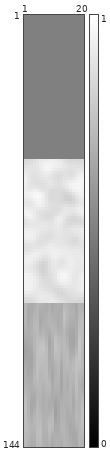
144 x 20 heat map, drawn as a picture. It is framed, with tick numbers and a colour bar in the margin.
The table splits into 3 rows of 1 panel. Panel 1,1: middling, flat. Panel 2,1: very high, blotchy, faint in contrast. Panel 3,1: high, streaked downward, faint in contrast.
